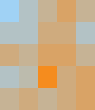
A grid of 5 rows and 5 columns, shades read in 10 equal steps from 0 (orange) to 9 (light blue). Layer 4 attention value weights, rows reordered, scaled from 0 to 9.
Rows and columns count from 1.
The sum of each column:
32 29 17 18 23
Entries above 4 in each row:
4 3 2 2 2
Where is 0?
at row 4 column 3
